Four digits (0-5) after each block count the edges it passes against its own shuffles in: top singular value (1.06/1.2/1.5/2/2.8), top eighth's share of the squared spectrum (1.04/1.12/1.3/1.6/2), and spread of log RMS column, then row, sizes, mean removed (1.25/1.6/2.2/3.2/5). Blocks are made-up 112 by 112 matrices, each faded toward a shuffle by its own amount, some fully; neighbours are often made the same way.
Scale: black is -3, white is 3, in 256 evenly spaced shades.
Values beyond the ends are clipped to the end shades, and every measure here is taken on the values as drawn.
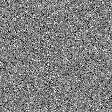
0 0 1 0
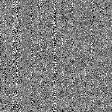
1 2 4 0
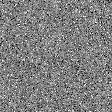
0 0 0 0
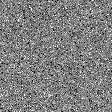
0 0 0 0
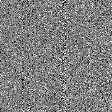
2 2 3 0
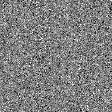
0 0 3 0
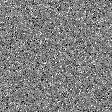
0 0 0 0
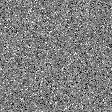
0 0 0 0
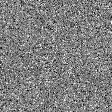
0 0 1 0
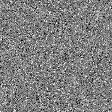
0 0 1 0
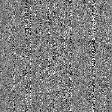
2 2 4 0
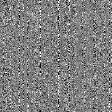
2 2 4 0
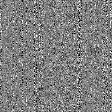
1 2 4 0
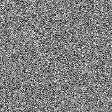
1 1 2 0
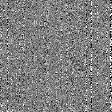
2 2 4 0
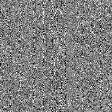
1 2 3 0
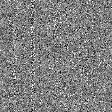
1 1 3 0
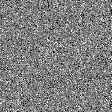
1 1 2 0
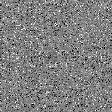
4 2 1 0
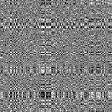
5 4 4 4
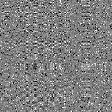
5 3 2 2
